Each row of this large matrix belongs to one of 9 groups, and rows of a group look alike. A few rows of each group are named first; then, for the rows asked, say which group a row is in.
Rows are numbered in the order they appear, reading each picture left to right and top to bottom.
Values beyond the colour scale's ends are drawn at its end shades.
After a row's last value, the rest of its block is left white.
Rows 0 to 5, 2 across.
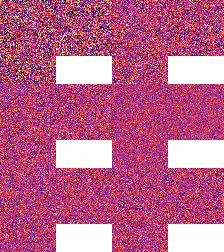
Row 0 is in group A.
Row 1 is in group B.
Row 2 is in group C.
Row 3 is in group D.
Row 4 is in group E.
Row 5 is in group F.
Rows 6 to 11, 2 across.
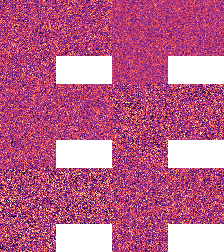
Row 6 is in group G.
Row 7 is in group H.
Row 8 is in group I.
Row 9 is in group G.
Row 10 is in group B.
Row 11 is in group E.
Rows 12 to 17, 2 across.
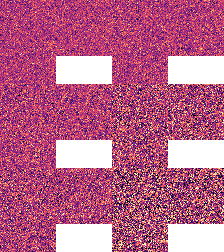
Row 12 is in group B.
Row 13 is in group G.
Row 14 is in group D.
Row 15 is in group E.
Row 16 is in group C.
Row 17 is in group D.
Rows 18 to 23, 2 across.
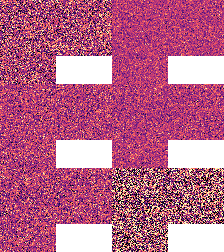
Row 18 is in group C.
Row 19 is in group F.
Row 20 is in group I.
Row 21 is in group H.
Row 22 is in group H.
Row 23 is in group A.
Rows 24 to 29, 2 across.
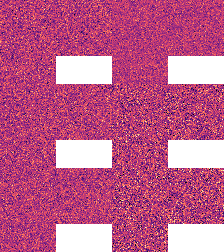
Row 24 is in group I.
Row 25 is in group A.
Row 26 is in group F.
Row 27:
F
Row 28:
C
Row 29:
A
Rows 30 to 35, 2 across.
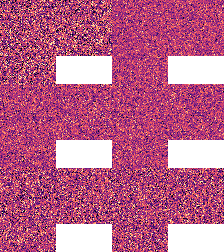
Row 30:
B
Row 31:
F
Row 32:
A
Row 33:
E
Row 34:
H
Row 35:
C
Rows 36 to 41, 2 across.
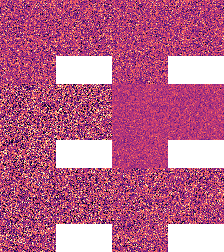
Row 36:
E
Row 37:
E
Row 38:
I
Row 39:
I
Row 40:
H
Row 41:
I
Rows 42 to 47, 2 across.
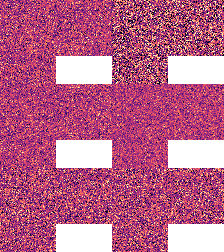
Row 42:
C
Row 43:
F
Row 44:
C
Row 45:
F
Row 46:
G
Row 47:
A
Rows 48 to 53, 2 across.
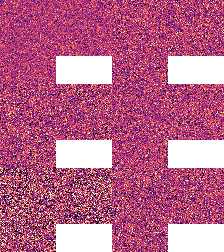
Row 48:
F
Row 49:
A
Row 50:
G
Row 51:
B
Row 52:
G
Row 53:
H
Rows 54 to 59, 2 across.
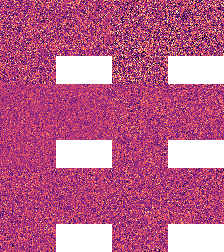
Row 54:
C
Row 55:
D
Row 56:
D
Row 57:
G
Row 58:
H
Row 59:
F
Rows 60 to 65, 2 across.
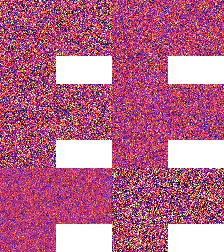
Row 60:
A
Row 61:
F
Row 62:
A
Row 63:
H
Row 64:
C
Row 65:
D
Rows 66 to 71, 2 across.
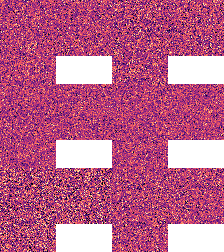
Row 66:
D
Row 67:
H
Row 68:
H
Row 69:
B
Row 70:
F
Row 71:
F
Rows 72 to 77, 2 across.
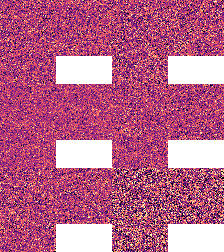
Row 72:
C
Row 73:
F
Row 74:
B
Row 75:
G
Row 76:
G
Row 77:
D
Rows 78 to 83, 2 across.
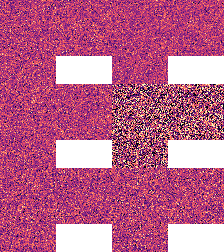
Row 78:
B
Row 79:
B
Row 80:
I
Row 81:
C
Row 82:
D
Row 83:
A
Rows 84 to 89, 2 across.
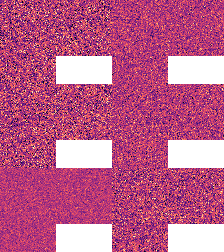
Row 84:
F
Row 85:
G
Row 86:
F
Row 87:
D
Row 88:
E
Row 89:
C
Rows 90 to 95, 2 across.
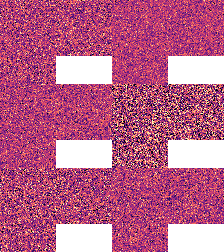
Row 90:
E
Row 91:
G
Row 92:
B
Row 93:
F
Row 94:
E
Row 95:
H
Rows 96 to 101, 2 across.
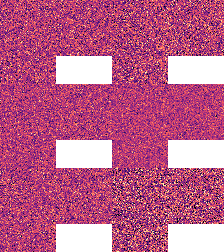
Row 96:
E
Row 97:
B
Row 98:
E
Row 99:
B
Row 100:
B
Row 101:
B
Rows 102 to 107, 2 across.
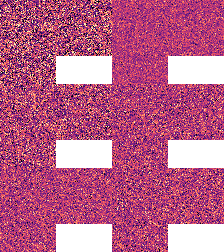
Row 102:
G
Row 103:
E
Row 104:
A
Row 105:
C
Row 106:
F
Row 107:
F
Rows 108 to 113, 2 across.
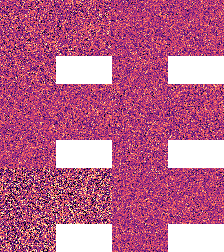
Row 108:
C
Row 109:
B
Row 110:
B
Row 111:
H
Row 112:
F
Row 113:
E
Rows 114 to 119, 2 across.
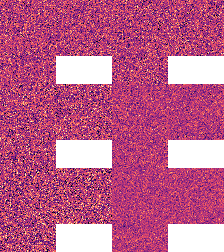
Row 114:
E
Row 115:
F
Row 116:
A
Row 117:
G
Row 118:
F
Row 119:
I
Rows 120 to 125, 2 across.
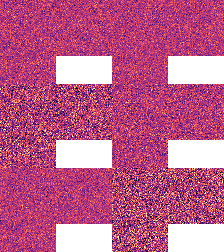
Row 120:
B
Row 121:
I
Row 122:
H
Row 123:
G
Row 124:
I
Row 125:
I
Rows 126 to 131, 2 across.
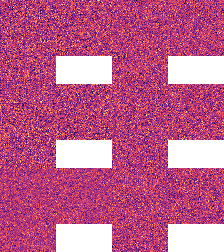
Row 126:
D
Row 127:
I
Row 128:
G
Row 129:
E
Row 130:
F
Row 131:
A
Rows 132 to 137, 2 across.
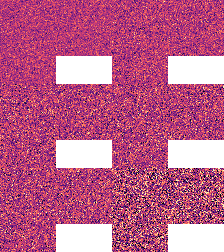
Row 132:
D
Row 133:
I
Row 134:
G
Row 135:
H
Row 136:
C
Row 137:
A
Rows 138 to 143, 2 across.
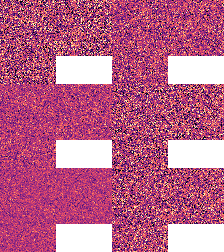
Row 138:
A
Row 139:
D
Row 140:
A
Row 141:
B
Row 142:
B
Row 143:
B
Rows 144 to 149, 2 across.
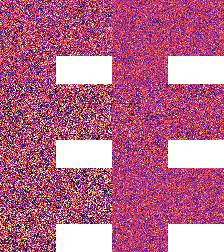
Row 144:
E
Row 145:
I
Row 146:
C
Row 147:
G
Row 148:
A
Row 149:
E
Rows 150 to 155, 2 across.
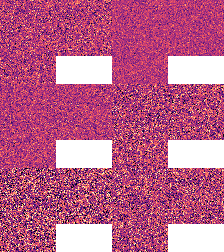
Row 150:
C
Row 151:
I
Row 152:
F
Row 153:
D
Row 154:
D
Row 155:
A
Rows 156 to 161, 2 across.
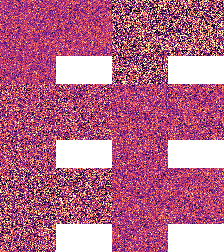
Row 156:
C
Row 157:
C
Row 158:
E
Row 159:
A
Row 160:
E
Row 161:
B
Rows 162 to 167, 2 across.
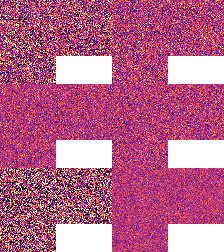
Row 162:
G
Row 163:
C
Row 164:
H
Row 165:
F
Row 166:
F
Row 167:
C
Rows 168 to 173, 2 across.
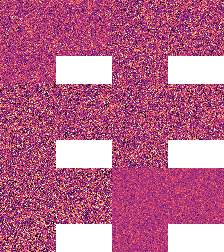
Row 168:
C
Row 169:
D
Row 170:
G
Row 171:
I
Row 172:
F
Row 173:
E
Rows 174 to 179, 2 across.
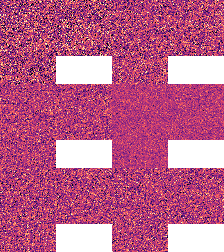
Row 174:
C
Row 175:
B
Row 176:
G
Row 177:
A
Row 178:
D
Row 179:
G
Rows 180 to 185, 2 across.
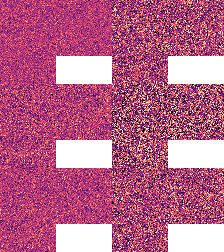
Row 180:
E
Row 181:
C
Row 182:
I
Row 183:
D
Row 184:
I
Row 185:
B
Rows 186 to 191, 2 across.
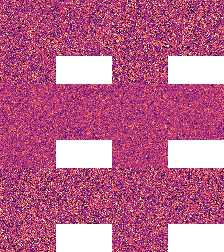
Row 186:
C
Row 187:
E
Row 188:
G
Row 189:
B
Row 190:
I
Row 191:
H
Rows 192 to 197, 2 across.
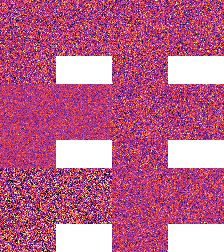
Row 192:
F
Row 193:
G
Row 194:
A
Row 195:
C
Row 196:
F
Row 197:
B
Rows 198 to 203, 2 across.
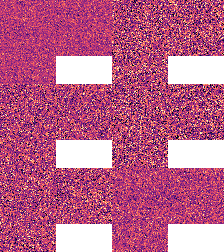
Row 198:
A
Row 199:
I
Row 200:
D
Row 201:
G
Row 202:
A
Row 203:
H
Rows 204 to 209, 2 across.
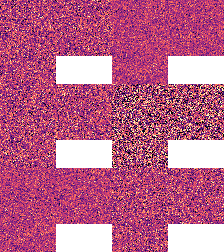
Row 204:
G
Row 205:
I
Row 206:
I
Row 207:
D
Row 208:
H
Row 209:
E
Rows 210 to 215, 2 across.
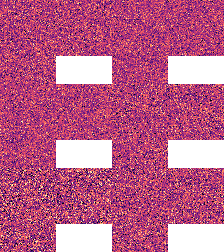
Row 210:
F
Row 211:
G
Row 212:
I
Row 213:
A
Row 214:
C
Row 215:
A
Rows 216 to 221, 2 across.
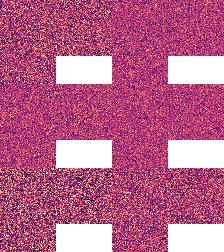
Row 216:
F
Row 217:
H
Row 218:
B
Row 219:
A
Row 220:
E
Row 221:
G
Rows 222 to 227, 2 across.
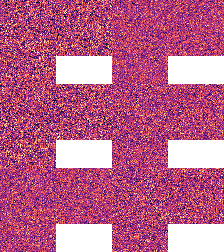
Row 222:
D
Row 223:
G
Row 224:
H
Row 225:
C
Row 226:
D
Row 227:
C
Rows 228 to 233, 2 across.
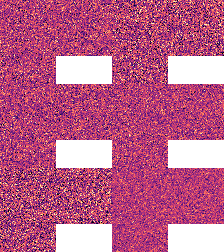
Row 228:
I
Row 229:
A
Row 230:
H
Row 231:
G
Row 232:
C
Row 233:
B
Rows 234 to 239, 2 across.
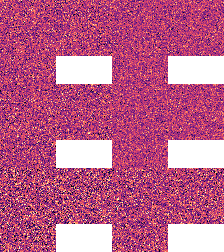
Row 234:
A
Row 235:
D
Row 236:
G
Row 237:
E
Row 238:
F
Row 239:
F
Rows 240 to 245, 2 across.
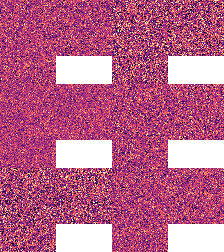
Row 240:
E
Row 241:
E
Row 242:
C
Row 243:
H
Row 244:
H
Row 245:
B
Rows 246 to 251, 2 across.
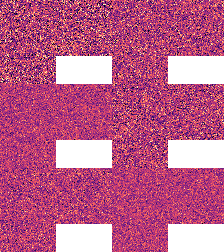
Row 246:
F
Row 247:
D
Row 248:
F
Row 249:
G
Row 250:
I
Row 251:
E
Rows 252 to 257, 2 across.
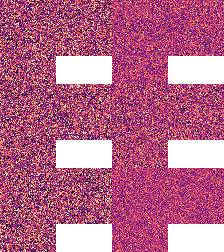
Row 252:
F
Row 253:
H
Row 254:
C
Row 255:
F
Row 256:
I
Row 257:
F
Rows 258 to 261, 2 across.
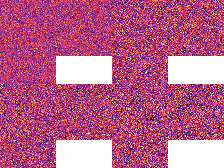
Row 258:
E
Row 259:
B
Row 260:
G
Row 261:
G
